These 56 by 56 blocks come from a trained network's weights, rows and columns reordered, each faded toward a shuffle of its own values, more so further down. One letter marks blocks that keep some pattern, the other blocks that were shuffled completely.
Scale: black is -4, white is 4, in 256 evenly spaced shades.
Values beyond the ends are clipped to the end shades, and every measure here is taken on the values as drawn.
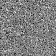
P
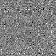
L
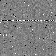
L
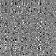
L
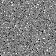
P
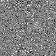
L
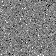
P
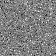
P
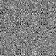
L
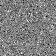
P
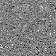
L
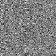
L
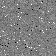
P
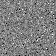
P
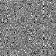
L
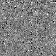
L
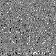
L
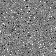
P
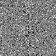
L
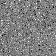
P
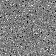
P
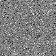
L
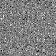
L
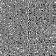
L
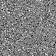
P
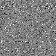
L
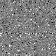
L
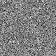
P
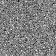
P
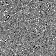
P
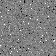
P
